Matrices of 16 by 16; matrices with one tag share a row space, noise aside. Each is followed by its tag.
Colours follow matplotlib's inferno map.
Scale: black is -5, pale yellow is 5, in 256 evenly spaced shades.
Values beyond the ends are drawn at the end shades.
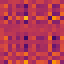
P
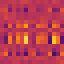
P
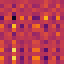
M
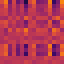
P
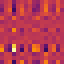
M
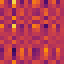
M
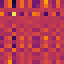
M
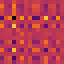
M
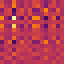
M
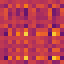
P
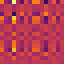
M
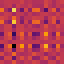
M
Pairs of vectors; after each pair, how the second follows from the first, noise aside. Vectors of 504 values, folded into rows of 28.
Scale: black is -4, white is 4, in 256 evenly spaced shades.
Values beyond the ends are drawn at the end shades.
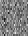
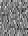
shuffled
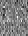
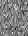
shuffled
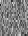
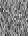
shuffled
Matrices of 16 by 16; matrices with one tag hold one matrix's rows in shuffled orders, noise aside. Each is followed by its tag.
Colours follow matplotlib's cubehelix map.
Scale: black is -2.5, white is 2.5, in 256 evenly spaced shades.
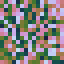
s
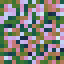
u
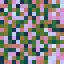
s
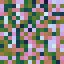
s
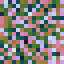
s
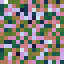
u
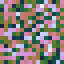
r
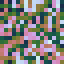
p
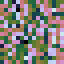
s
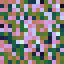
p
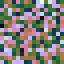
r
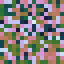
u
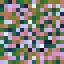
u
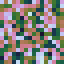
r
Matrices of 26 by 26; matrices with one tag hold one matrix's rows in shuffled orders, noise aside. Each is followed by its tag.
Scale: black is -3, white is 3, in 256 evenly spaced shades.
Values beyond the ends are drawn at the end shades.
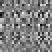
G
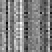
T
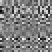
G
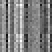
T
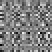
G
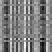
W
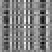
W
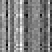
T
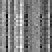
T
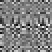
G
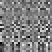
G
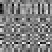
G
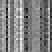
T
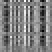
W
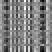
W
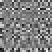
G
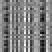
W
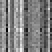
T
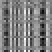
W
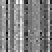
T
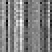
T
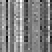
T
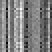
T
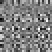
G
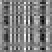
W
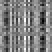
W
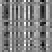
W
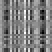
W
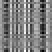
W
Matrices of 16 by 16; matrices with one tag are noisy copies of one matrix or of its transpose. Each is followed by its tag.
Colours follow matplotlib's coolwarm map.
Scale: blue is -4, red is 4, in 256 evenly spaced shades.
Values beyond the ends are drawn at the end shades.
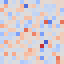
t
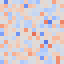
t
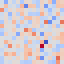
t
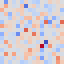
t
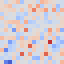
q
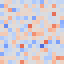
t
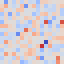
t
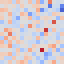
q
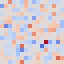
t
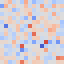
t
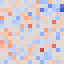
q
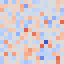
t
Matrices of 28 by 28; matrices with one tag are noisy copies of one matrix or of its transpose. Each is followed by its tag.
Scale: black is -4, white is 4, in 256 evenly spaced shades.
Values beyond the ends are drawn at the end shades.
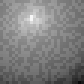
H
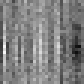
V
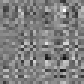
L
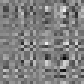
L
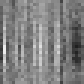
V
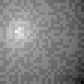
H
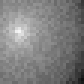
H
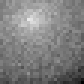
H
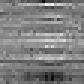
V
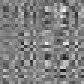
L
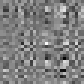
L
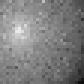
H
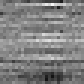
V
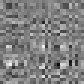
L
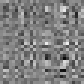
L
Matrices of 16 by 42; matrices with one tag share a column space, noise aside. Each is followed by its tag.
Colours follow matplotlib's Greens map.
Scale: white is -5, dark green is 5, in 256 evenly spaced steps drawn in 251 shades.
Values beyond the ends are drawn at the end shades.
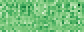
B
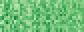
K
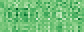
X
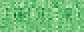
X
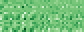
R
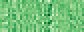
K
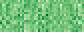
K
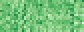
K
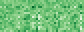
R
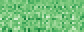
R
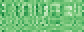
B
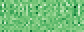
B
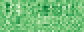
B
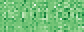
X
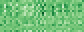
B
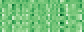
K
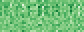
B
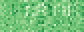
B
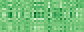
X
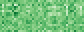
B
